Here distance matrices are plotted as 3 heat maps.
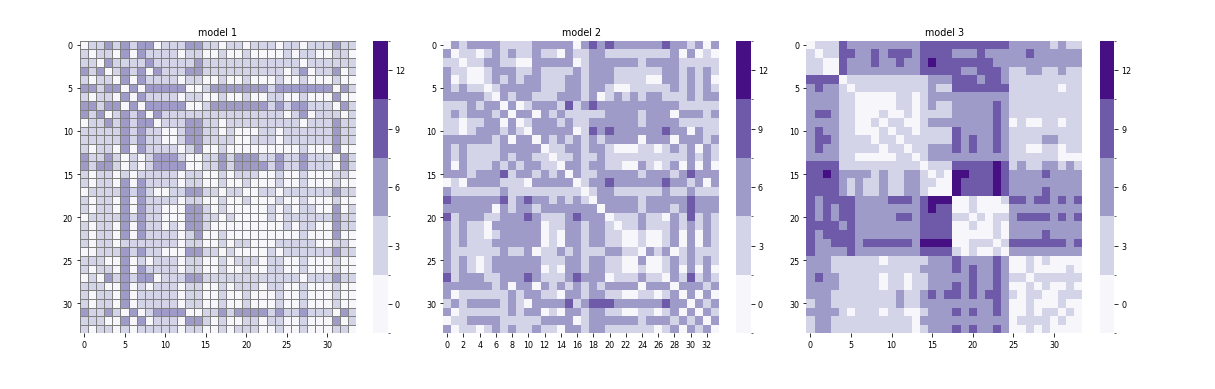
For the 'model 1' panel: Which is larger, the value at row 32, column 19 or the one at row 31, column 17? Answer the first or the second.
the second
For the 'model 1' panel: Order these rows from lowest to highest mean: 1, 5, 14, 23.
1, 23, 14, 5
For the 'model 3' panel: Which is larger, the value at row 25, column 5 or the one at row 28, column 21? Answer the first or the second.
the second
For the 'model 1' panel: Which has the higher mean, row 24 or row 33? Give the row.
24
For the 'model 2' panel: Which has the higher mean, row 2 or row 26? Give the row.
2
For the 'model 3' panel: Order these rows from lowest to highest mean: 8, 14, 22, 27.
8, 27, 14, 22
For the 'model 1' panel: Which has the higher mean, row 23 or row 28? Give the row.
23
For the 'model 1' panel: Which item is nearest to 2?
27
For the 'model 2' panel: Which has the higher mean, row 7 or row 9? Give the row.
7
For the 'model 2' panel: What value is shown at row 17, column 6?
3
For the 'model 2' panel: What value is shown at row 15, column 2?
6
